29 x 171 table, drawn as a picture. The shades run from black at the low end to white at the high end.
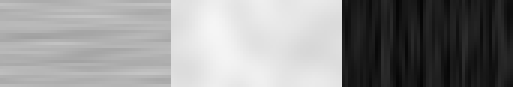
The table splits into one row of 3 panels. Panel 1,1: high, streaked across, faint in contrast. Panel 1,2: very high, smooth, faint in contrast. Panel 1,3: very low, streaked downward, faint in contrast.
